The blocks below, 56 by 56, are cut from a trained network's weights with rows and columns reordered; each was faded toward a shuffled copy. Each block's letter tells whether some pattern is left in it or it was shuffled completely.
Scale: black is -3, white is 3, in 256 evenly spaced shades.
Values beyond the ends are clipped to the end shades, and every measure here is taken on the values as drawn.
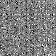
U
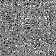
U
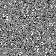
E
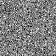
U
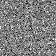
E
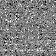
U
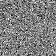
E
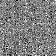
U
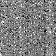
U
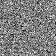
U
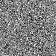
E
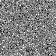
E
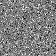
E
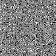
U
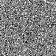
U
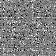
U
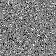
E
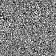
U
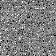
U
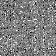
U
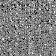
U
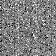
U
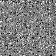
U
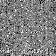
U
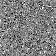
E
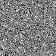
E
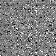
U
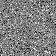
E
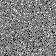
E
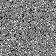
E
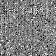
U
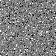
E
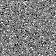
E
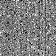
U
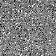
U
